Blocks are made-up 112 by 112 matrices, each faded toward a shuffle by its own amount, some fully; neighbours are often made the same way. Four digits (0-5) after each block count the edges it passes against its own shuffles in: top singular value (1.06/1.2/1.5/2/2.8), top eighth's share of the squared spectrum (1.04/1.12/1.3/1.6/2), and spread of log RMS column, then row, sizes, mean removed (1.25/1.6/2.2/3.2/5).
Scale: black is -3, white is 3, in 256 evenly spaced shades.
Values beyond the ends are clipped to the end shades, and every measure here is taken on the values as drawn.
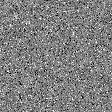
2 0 0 0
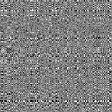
5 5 4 4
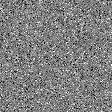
2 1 0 0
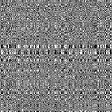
5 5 4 4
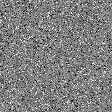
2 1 0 0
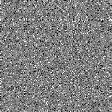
4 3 2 2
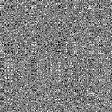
4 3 2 2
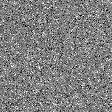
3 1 0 0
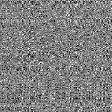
4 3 2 2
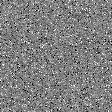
0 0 1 0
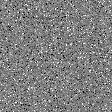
0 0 0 0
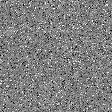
0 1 0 0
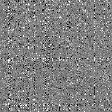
2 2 3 3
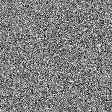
1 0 0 0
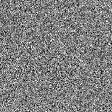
3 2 1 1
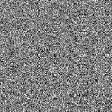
4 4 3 2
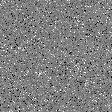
0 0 0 0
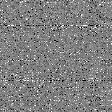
4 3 1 3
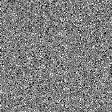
0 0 2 0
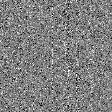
1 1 2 0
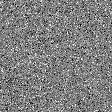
0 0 0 0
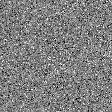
0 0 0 0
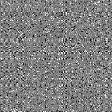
5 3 3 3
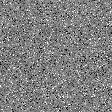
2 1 0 0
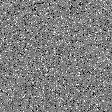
0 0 0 0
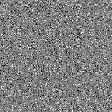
4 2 1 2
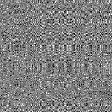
5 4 3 3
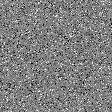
2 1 0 0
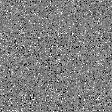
1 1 2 2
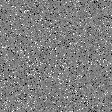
0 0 0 0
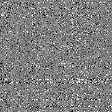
2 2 2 3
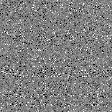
1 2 2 2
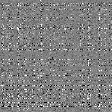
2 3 3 4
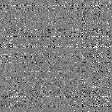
2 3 3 4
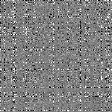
2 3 4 4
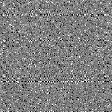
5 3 2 3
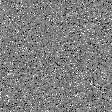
2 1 0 0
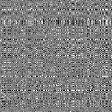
5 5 3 4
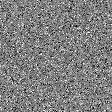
0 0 0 0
